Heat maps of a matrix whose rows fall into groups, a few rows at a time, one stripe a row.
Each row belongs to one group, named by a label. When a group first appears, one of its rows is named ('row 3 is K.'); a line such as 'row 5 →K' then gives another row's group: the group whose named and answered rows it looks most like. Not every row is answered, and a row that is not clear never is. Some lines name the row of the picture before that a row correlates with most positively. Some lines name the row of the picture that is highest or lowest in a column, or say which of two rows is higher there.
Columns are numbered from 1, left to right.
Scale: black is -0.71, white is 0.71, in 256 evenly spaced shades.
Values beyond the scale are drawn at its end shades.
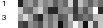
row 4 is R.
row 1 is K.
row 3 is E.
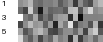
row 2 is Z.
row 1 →E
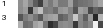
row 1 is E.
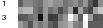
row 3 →Z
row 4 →Z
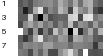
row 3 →Z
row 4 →K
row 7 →R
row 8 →Z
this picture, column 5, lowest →3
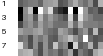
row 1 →R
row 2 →K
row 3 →K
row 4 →K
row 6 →Z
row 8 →E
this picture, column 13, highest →2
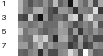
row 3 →Z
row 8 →Z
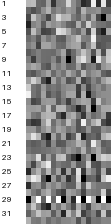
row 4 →K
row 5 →R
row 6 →Z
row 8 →R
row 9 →R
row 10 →E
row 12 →E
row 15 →R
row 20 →E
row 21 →Z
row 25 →K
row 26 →E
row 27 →K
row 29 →K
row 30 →E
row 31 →K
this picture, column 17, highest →26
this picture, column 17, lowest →29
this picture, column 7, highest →29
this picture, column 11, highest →29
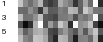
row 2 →Z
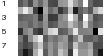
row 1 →Z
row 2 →E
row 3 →Z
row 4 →Z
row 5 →R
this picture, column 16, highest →2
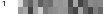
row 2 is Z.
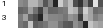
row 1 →K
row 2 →Z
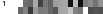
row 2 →Z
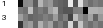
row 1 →K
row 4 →K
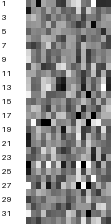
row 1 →Z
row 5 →R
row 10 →R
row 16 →E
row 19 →K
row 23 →R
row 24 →K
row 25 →K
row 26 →Z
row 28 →E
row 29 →K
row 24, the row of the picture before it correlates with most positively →4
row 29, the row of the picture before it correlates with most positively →1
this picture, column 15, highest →18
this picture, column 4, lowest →18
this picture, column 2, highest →18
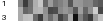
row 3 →E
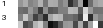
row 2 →Z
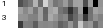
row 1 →R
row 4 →K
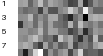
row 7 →E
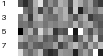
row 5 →K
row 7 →R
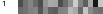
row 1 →R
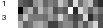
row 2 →K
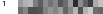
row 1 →E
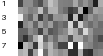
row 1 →R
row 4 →K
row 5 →Z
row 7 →K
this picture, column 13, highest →7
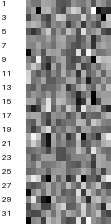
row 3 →R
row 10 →E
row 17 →E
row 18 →Z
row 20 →E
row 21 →E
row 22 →Z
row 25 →R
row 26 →E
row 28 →K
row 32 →K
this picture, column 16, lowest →3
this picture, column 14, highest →2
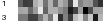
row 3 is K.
